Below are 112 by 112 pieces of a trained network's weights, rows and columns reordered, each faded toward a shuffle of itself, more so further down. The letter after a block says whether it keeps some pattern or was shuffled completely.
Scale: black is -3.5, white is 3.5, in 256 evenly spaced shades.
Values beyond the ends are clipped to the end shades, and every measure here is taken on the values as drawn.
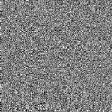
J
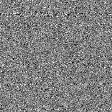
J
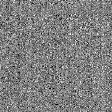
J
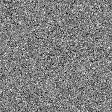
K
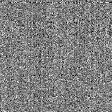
J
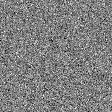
K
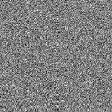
J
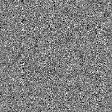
J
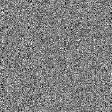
J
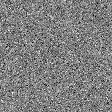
K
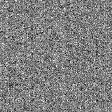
J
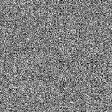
J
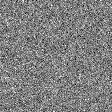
K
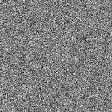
J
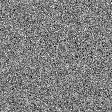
K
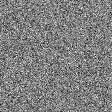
K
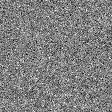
K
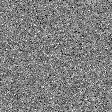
K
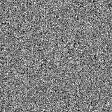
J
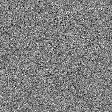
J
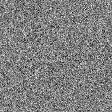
J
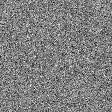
K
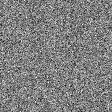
K
